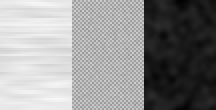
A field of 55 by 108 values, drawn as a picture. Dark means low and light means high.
The table splits into one row of 3 panels. Panel 1,1: very high, streaked across, faint in contrast. Panel 1,2: high, checkered. Panel 1,3: very low, blotchy, faint in contrast.
